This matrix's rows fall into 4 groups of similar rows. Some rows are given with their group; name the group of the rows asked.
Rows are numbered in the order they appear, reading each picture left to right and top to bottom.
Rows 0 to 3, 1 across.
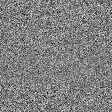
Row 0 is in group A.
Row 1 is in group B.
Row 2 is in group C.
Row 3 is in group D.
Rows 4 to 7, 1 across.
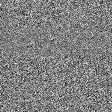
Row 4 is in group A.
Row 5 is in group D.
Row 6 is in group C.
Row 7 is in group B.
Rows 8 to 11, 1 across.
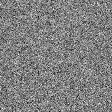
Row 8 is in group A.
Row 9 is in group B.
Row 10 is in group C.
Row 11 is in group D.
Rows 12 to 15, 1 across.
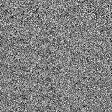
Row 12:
C
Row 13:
A
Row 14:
A
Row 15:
A
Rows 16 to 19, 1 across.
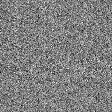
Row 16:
C
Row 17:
C
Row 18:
A
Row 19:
C
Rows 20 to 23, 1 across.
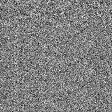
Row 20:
A
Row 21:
C
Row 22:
C
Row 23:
C
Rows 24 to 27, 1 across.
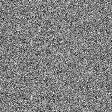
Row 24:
D
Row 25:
A
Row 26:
C
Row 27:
A
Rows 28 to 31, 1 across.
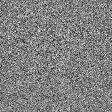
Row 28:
B
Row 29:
A
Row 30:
D
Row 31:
A
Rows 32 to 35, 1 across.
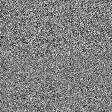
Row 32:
B
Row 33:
A
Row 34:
B
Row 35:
A
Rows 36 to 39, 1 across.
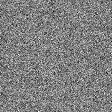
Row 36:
A
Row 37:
B
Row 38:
C
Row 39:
B
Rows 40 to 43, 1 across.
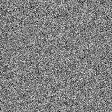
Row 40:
C
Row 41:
D
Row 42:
C
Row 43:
D
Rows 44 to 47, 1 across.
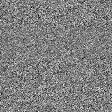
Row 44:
C
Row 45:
D
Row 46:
C
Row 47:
B
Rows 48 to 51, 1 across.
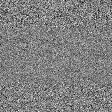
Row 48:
C
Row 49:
A
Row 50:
B
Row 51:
B
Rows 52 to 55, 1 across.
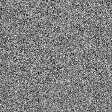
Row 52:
A
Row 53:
C
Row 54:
A
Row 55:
C
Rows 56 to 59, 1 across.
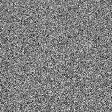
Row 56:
C
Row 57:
C
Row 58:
D
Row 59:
D
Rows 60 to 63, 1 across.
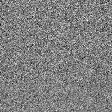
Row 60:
D
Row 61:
D
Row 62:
C
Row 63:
C
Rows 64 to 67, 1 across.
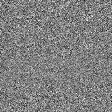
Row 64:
D
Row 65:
D
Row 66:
B
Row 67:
A
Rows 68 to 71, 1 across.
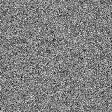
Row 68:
C
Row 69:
A
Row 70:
C
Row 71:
D
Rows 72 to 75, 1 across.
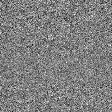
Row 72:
D
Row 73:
D
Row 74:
C
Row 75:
D
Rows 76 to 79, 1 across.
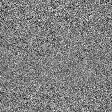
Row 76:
D
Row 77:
A
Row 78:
C
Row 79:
A
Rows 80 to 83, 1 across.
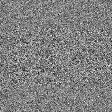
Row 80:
B
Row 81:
A
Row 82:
A
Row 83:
D
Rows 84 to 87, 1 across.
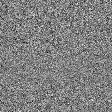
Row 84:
D
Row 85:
A
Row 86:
B
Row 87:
D
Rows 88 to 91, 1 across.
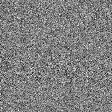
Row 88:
C
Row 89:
D
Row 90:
D
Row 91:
B
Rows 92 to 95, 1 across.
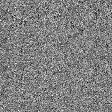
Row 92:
C
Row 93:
C
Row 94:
C
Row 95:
B
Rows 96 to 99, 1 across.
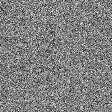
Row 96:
B
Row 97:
A
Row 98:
A
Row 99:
B
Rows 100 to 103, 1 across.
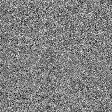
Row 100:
C
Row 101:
B
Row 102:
A
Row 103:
A
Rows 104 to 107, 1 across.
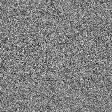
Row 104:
A
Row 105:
C
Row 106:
B
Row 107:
A
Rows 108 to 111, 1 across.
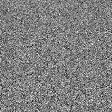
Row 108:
C
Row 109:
D
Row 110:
D
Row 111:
D
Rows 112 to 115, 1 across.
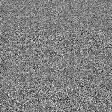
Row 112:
B
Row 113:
B
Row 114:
B
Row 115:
C
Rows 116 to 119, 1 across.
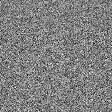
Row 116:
B
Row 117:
B
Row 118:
D
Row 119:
D
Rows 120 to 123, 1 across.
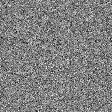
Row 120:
D
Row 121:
A
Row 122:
B
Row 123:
B
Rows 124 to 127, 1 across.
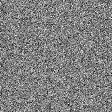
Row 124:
B
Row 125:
C
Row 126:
B
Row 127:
D
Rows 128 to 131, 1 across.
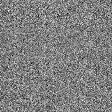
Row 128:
C
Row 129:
C
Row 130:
C
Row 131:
A
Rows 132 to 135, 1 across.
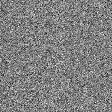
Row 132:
B
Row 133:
B
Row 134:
D
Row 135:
C
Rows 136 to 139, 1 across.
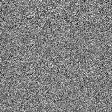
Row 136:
D
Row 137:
D
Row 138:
D
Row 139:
C
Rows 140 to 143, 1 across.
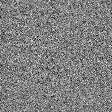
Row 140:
A
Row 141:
B
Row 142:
A
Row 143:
D
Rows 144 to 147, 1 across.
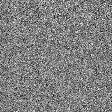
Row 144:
C
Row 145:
D
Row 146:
C
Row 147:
A
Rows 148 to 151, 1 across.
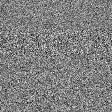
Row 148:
B
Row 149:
C
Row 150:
A
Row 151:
D
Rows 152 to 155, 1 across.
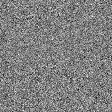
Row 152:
D
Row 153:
B
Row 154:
D
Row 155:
C
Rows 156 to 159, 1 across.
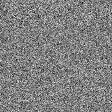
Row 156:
C
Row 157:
C
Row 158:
A
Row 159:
B
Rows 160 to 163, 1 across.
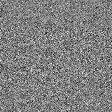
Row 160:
B
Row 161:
B
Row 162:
A
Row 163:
D
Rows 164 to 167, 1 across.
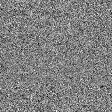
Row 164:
A
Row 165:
C
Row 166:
B
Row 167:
A
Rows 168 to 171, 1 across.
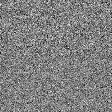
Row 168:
A
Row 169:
D
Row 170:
B
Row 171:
D
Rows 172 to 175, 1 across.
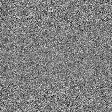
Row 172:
D
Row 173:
C
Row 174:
C
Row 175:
D
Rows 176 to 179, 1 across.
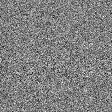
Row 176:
A
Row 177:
D
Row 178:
D
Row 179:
C
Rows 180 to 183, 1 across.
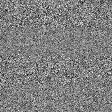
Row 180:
C
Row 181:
B
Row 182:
D
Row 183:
B
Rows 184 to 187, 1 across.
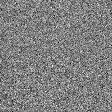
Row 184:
A
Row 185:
B
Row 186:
D
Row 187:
C
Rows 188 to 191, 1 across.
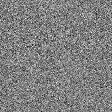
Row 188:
C
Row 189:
D
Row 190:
A
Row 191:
D
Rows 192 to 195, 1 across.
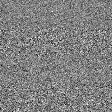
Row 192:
B
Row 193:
B
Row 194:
A
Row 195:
D
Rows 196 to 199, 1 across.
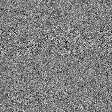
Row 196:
A
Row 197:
D
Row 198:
C
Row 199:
C
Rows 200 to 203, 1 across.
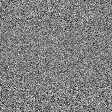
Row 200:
D
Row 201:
B
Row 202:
C
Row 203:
D
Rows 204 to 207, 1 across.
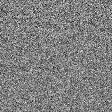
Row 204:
B
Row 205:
C
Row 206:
A
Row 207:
D
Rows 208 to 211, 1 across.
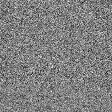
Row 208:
C
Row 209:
B
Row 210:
D
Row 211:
A
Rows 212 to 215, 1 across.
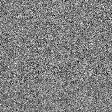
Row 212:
B
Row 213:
D
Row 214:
C
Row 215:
C
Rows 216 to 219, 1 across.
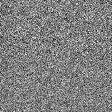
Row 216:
D
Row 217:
A
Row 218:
D
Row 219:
D
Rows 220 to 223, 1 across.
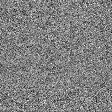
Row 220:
A
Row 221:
D
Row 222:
A
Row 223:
C
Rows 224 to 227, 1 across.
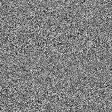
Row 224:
D
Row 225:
C
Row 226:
A
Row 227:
D
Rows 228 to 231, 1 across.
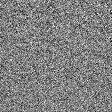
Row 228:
A
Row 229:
A
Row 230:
B
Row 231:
C
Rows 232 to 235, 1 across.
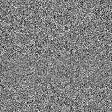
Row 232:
C
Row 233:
D
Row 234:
D
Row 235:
D
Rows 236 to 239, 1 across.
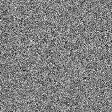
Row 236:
C
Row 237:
D
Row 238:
A
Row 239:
D
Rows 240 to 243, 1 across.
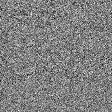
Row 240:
A
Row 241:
D
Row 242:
D
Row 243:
B
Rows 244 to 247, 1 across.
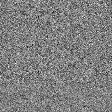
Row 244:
A
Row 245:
D
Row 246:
C
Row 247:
A
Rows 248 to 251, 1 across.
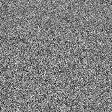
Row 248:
D
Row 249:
A
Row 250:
C
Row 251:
D
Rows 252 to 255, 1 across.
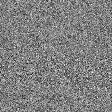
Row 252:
A
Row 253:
C
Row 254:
D
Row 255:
A
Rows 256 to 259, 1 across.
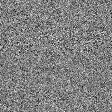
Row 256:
A
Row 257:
B
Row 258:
A
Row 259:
C
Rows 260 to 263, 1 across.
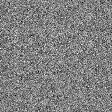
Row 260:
C
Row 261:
C
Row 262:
C
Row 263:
A
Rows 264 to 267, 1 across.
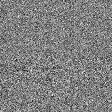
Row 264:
B
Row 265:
B
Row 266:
A
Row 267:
D
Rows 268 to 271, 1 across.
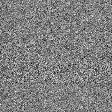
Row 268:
D
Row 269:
D
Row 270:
C
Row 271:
C
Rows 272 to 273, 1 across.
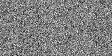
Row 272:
C
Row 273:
C
